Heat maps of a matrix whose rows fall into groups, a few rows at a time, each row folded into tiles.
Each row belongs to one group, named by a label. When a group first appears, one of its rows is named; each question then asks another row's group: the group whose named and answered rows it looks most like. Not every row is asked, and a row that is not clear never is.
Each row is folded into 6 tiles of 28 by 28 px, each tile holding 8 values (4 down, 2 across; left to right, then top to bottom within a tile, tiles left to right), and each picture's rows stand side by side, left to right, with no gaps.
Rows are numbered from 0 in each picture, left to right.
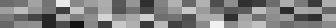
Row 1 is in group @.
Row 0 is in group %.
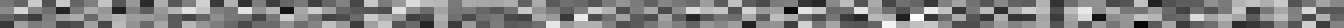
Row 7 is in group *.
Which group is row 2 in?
*
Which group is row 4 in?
@
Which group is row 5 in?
@
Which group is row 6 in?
%
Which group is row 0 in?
%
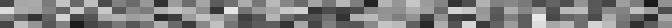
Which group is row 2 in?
*
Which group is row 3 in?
@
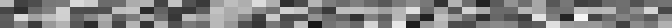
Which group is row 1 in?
*
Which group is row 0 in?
*
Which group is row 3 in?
@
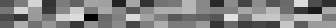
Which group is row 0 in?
%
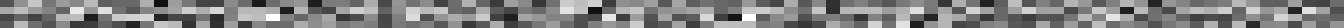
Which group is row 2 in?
%
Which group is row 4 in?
@
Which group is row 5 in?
@
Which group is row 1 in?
@
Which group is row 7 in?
@
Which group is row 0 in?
%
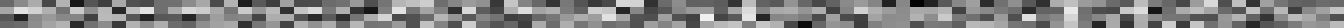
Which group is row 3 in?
@
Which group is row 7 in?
%
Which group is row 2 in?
*
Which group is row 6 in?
*
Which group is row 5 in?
@
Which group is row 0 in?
@
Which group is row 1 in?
@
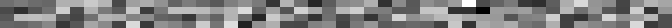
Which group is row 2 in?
%
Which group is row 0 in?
*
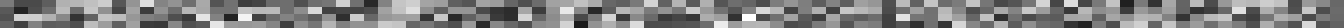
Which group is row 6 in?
%
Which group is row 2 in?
*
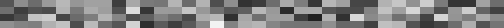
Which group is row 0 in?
*
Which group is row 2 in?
*
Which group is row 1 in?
@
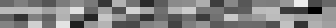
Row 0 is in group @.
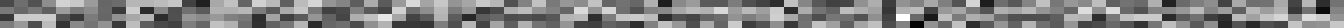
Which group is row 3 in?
%
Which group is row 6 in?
%
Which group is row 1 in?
*
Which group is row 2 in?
*
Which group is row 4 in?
@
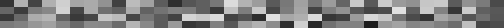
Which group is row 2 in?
*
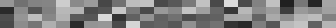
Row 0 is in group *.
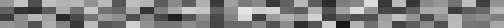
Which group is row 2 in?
%
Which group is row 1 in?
%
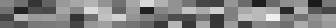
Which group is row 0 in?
*
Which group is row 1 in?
@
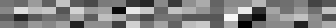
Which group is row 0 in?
@
